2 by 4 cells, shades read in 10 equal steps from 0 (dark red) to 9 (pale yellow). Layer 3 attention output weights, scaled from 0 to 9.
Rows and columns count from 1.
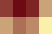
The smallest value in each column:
2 0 1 6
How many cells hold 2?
1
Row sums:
9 24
